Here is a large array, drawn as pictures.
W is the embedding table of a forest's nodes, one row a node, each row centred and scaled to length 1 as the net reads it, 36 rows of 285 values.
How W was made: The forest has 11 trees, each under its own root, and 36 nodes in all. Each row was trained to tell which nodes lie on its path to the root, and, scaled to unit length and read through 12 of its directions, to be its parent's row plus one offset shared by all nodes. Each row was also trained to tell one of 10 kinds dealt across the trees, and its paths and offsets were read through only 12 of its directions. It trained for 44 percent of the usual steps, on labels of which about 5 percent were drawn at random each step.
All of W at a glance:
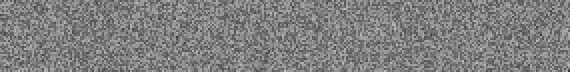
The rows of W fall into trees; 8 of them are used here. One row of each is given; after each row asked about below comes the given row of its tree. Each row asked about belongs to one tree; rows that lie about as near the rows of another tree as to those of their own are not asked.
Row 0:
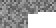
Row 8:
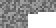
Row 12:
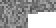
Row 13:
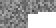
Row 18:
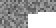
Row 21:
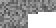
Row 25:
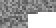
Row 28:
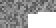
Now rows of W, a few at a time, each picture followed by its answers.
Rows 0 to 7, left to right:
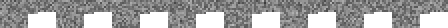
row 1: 21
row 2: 21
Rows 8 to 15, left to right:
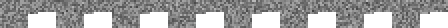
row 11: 25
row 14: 12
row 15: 13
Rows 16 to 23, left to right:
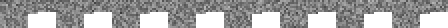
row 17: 28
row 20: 25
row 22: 28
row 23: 18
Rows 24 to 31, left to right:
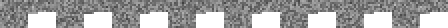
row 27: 21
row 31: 12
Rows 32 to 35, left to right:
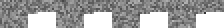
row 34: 13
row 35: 13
